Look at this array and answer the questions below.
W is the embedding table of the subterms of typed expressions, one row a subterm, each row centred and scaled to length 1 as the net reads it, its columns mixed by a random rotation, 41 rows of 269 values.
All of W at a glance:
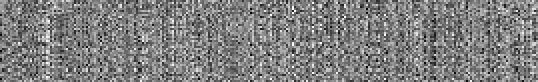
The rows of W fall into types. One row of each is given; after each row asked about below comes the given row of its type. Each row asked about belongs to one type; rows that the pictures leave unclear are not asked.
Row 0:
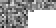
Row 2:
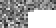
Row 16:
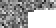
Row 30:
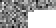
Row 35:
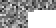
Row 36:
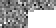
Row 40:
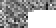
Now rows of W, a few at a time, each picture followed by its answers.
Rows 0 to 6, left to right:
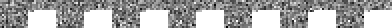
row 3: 2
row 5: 0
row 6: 36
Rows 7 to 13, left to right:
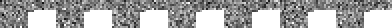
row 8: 2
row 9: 40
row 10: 16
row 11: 16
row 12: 30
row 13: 16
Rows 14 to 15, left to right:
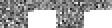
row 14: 2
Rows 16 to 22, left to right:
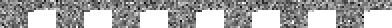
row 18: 35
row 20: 35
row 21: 36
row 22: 36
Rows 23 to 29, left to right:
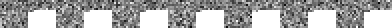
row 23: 16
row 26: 40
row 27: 36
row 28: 2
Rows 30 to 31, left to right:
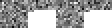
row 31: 35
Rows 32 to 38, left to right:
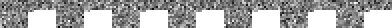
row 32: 16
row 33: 36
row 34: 35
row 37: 0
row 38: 35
